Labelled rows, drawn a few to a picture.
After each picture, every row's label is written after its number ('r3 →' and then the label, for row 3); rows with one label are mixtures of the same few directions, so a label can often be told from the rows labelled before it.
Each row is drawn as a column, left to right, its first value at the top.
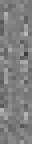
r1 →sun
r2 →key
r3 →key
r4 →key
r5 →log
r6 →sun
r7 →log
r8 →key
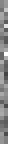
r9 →key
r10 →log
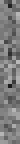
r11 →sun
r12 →sun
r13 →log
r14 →sun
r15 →key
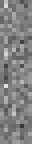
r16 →log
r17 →log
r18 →log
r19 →key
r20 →sun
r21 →sun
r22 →log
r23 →key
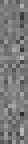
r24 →sun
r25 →sun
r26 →sun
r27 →key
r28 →sun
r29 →key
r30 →key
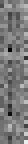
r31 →log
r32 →log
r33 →key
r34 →key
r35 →key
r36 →log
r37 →sun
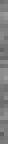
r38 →key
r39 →key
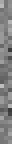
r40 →log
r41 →key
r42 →sun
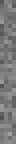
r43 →log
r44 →sun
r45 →key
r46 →log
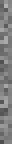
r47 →sun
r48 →log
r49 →log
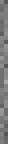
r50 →sun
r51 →sun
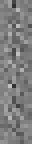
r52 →sun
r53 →key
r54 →log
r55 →log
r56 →log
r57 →key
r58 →sun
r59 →log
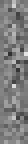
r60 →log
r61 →sun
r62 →log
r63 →log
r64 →key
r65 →key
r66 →log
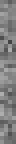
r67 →key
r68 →key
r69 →sun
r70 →key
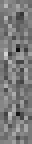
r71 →key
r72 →log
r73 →log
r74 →key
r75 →key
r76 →key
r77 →key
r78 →log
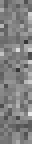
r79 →log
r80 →log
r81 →sun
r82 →key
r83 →key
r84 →log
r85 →sun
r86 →key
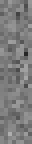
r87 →key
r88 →log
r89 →sun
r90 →sun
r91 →key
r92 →sun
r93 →log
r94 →log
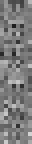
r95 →log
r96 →sun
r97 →sun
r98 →log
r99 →sun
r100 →log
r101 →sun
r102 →sun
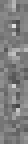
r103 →key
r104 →key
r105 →log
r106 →log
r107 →sun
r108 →key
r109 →key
